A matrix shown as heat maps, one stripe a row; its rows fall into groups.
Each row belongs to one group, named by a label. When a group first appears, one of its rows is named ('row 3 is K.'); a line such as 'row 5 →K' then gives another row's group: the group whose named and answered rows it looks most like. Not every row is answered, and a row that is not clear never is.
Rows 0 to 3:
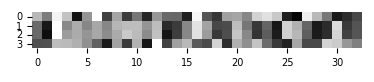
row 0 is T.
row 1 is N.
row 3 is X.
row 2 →N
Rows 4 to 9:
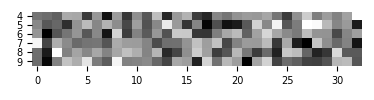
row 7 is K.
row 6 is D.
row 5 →T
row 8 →N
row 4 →D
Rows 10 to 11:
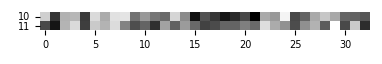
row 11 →T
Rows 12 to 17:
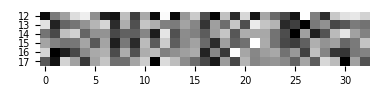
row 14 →X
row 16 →D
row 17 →T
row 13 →D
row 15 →D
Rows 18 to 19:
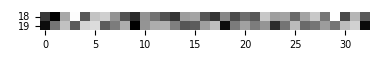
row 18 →T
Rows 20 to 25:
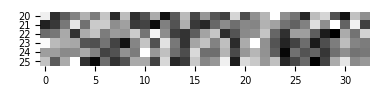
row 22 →N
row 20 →D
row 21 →T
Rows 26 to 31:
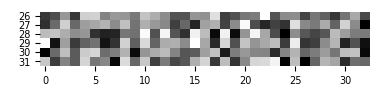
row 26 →N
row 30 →N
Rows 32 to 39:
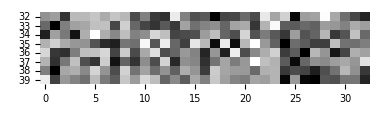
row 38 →X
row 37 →D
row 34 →N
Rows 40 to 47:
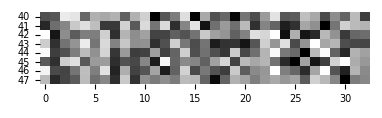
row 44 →D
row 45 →X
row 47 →D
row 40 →T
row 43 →T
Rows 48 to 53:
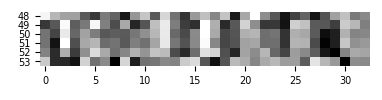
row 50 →N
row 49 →N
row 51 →N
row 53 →D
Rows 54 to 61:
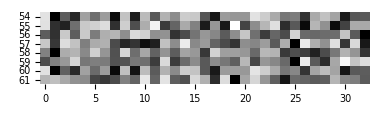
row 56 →N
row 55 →D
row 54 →D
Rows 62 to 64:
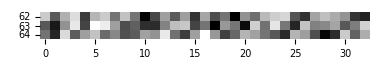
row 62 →T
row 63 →T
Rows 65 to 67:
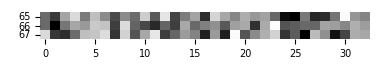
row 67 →D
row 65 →X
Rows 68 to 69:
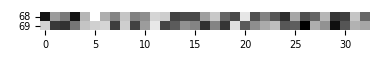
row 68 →N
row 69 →D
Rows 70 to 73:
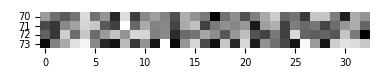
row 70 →D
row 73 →X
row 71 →X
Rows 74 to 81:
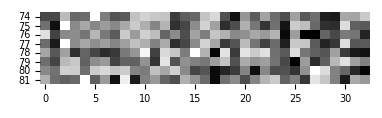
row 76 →K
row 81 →D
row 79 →X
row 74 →N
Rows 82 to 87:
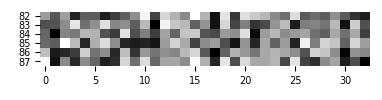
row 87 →K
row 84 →X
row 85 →T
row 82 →K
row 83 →T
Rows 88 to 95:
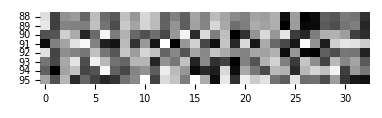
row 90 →T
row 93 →T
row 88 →K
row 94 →T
